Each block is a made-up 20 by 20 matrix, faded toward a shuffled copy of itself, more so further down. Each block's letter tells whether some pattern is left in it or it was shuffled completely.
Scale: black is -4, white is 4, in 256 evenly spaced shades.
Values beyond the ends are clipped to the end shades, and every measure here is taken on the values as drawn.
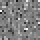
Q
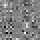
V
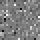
Q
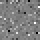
Q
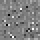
Q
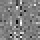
V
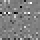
V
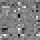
V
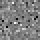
Q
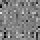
V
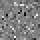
Q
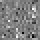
V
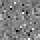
Q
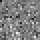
Q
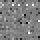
Q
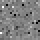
Q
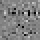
V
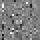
V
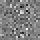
V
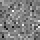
Q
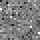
Q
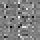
V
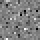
Q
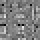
V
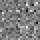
V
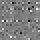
V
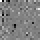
V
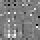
V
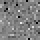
Q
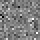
Q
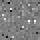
Q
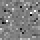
Q
